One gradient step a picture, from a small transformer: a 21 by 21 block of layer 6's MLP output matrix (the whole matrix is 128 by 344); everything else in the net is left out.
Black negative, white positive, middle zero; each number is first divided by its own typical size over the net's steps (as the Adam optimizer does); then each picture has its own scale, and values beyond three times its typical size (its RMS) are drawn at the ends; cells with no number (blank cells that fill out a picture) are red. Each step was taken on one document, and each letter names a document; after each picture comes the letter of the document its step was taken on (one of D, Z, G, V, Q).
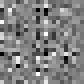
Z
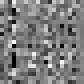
Z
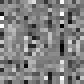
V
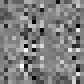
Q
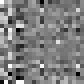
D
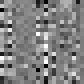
Z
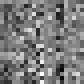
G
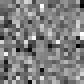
G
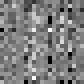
V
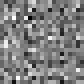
G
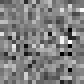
V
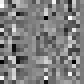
Z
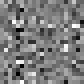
D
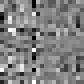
D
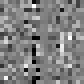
Q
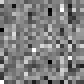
V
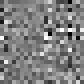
V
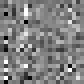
Q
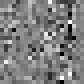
V
